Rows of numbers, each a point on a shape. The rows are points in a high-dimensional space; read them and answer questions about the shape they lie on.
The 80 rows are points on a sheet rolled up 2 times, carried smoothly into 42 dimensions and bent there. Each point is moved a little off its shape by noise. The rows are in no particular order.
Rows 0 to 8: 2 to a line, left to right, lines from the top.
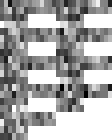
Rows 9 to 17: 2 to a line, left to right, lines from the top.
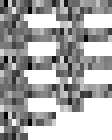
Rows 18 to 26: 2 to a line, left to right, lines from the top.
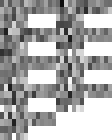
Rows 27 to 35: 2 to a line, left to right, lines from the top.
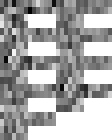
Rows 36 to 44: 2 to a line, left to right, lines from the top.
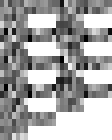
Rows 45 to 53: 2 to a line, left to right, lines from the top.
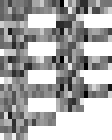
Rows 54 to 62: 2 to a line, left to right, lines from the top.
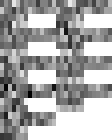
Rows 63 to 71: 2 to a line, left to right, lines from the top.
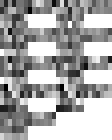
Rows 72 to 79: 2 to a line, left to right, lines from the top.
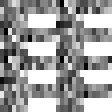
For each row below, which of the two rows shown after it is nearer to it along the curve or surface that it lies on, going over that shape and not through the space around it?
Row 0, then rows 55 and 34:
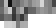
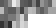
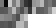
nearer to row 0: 55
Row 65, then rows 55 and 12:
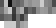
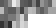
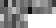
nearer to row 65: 55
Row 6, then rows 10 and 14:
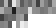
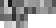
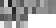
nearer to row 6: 14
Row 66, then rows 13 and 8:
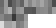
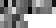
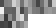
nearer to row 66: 8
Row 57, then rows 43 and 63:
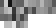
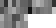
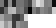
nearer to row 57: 63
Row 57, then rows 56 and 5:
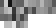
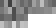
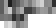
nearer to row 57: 5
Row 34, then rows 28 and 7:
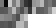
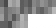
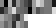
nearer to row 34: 28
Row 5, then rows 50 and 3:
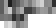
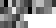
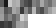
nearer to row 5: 50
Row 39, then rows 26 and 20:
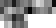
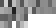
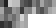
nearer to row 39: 26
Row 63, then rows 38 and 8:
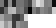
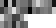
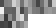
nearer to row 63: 38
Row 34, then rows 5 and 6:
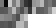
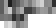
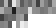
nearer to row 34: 6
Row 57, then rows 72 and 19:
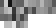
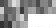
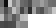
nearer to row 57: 72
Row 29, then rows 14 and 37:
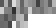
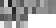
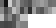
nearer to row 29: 14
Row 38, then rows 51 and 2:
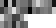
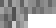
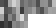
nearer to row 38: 2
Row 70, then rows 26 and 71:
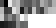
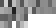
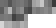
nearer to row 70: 26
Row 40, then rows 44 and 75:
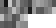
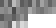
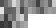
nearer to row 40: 75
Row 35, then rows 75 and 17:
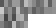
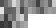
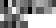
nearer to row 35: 75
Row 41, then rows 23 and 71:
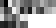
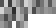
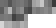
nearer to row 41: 23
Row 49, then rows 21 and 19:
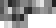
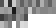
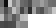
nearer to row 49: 21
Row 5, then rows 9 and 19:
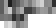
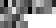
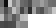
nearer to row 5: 9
